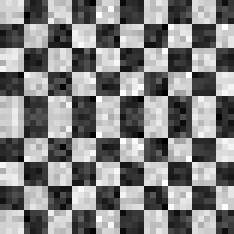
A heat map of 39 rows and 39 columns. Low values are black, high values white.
Mirror symmetry: top to bottom. Grain: checkered. Histogram: two levels. Slope: none.
